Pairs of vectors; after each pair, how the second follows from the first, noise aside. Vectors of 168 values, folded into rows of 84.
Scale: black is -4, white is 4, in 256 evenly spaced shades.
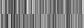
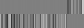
partly zeroed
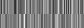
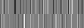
partly zeroed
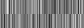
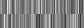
sign-scrambled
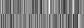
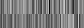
sign-scrambled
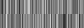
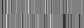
partly zeroed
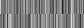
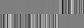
partly zeroed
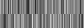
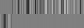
partly zeroed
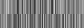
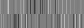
partly zeroed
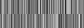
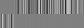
partly zeroed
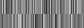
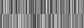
sign-scrambled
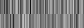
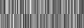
sign-scrambled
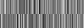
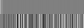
partly zeroed
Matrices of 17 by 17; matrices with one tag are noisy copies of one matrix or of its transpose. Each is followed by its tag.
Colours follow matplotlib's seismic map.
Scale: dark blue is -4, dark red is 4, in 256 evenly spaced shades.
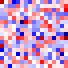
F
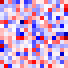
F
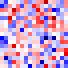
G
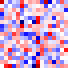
F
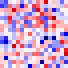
G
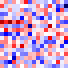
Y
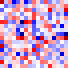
F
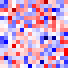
G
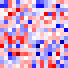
G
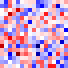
G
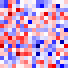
G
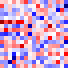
Y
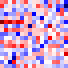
Y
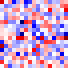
F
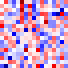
Y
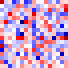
F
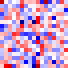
F
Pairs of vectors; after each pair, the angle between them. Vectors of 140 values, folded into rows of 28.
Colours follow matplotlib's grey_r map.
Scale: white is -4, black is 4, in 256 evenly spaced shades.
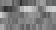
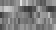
nearly opposite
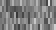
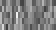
partly opposed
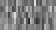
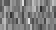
orthogonal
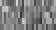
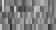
orthogonal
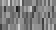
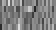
nearly parallel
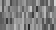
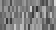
nearly parallel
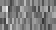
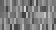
partly opposed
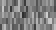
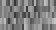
partly aligned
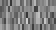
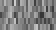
orthogonal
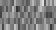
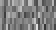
orthogonal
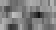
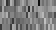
orthogonal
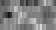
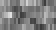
nearly opposite
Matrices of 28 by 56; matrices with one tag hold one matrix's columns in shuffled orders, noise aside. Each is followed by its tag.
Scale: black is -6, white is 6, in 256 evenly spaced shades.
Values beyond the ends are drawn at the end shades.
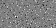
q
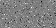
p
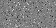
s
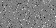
q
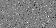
q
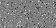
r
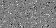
r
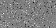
r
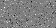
p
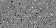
p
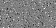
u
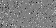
r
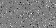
r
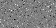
s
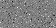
p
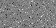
q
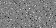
u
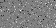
s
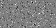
r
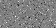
q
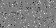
r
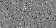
u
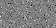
q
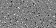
p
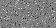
u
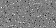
p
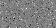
u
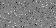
r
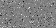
p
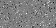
r
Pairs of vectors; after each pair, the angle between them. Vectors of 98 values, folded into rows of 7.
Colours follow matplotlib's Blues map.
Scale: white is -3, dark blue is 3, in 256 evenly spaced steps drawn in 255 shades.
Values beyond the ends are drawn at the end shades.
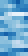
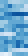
nearly opposite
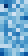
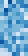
partly opposed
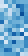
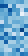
nearly opposite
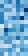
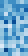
partly aligned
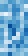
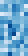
nearly parallel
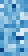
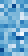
nearly parallel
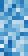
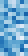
orthogonal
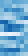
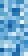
partly aligned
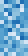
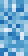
partly opposed
